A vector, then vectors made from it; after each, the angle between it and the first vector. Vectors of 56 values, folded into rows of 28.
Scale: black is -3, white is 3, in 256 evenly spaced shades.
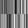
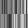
nearly parallel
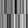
nearly parallel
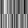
partly opposed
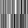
nearly opposite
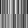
partly opposed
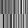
orthogonal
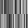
nearly parallel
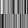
partly opposed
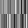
nearly opposite
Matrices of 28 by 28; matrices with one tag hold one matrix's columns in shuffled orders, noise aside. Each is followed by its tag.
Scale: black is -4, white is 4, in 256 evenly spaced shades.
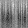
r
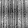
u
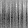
r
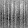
r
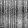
u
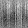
r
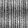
u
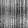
u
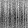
r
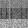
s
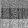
s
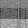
s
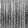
r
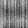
u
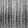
r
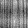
u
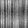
u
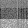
s
